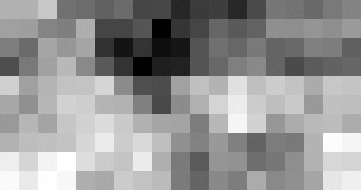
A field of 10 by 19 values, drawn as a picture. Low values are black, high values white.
The ninth with the highest average is the bottom left. On average the colour sits 60% of the way up the scale. A horizontal seam about 40% of the way down splits the table, and the bottom part is higher. The field is mottled with small blotches.
